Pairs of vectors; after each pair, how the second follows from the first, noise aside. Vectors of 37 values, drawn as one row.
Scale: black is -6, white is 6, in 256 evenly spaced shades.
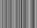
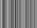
reversed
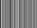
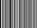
scaled up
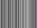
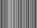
reversed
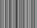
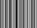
scaled up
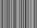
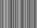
reversed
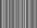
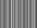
reversed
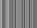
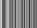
scaled up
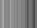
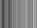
reversed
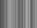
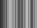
scaled up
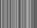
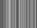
reversed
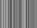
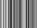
scaled up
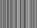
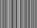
reversed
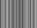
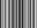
scaled up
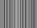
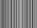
reversed
